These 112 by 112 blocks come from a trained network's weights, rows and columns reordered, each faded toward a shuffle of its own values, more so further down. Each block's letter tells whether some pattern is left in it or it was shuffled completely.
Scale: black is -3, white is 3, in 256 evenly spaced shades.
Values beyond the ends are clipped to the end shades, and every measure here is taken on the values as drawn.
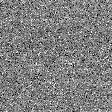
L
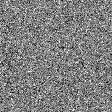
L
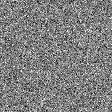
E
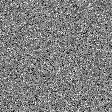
E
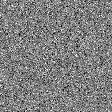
L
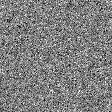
E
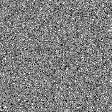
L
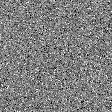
E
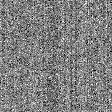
L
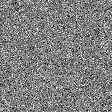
E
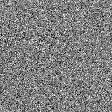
L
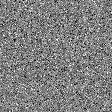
E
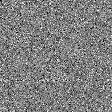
L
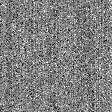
L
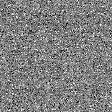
L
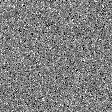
E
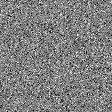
E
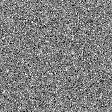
E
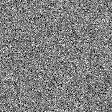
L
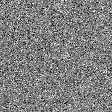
E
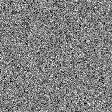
L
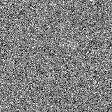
L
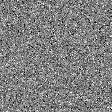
E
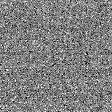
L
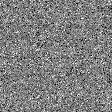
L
